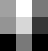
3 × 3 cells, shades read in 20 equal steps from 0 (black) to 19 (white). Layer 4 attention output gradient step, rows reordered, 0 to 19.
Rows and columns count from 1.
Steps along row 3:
up down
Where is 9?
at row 1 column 3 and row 3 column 2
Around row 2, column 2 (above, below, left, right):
19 9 11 4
